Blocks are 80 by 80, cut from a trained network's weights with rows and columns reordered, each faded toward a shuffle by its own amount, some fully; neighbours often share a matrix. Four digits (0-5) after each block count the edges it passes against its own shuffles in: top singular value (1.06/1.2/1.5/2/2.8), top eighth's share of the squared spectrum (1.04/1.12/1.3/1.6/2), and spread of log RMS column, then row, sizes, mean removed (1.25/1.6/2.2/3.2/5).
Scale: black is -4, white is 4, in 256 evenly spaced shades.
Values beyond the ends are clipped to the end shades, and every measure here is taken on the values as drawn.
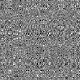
4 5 2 3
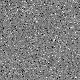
0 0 0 0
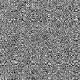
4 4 2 3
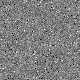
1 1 0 0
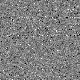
2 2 0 1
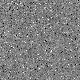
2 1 0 0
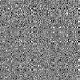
4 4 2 3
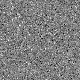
2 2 0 0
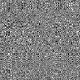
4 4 2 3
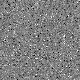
2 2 0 0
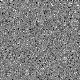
3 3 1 1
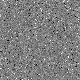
0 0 0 0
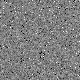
0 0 0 0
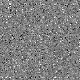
3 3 1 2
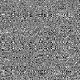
4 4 2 3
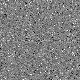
2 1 0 0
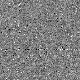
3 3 1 1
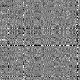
4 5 2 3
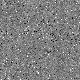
0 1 0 0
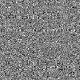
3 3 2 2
